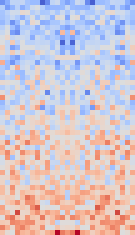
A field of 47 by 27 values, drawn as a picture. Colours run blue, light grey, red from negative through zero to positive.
It is mirror symmetric from left to right. Fine speckle covers the field. There is an overall slope up to the bottom. No regular stripes run through it.
